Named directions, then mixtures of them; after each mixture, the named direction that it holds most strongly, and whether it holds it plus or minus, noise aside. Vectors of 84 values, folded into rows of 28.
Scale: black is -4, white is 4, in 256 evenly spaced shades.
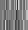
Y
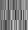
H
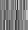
Y, plus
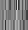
Y, minus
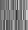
Y, plus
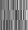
Y, plus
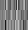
Y, minus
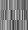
H, minus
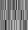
H, plus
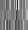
Y, plus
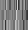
Y, minus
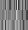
Y, minus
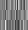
Y, plus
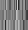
Y, minus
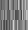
H, plus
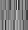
Y, minus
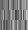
H, plus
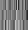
Y, minus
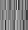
Y, minus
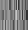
Y, minus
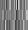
Y, plus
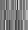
Y, plus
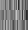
Y, minus
